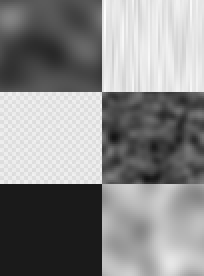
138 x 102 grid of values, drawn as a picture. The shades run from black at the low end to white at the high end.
The table splits into 3 rows of 2 panels. Panel 1,1: low, smooth. Panel 1,2: very high, streaked downward, faint in contrast. Panel 2,1: very high, checkered, faint in contrast. Panel 2,2: low, blotchy. Panel 3,1: very low, flat. Panel 3,2: high, smooth.
